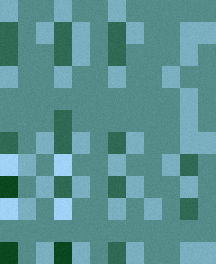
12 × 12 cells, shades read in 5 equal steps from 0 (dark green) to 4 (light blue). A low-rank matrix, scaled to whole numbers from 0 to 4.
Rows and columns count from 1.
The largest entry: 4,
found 4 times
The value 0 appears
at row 9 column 1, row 12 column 1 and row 12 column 4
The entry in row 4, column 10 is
3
